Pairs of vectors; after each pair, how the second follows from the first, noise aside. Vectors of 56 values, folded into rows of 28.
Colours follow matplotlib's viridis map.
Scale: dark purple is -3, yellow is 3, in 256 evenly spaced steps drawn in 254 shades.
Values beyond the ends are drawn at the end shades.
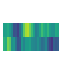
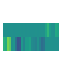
partly zeroed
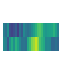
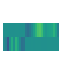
partly zeroed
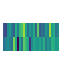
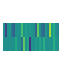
partly zeroed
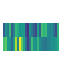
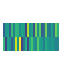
sign-scrambled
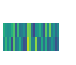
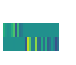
partly zeroed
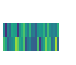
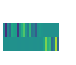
partly zeroed
